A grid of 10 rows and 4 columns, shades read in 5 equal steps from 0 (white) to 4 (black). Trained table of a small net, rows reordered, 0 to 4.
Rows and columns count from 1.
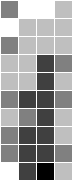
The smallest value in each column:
0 0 0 1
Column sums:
13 18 24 13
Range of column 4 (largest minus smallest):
1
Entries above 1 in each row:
1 0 1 2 1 4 2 3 4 2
